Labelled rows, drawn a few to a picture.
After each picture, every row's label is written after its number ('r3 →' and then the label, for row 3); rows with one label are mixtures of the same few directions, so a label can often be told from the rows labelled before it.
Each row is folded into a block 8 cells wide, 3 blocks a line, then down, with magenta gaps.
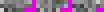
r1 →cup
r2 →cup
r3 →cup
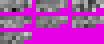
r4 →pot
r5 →pot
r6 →cup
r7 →cup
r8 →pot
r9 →pot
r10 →pot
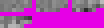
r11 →pot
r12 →cup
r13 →pot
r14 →pot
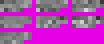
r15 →pot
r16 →cup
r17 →pot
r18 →cup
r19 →pot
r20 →cup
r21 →pot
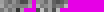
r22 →cup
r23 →cup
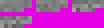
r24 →pot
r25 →cup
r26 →pot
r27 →pot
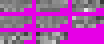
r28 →cup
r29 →pot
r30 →pot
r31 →pot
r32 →cup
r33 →pot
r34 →pot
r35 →cup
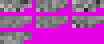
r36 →cup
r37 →cup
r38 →pot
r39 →pot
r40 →cup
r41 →cup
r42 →cup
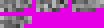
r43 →cup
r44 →cup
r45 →pot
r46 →cup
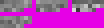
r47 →pot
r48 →pot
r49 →pot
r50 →cup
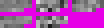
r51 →pot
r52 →pot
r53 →cup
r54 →pot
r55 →pot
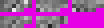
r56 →pot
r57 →cup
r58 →cup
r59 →pot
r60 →pot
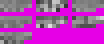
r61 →cup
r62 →cup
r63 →cup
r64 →pot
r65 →pot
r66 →pot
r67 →cup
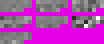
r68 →pot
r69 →pot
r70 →cup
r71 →pot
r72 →pot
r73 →pot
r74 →pot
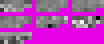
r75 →cup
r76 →pot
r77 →pot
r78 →cup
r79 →pot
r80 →cup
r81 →pot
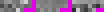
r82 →cup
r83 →cup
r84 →pot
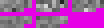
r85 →pot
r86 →cup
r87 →pot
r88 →cup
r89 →pot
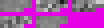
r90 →cup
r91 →pot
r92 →pot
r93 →cup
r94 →cup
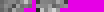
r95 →pot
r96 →cup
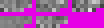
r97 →cup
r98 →cup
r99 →cup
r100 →cup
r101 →cup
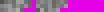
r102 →cup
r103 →cup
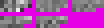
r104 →cup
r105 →cup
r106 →pot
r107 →pot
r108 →pot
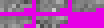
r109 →pot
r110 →cup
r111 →pot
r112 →pot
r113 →cup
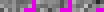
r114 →cup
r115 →pot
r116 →pot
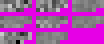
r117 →cup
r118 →cup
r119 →cup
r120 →cup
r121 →cup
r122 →pot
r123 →cup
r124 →cup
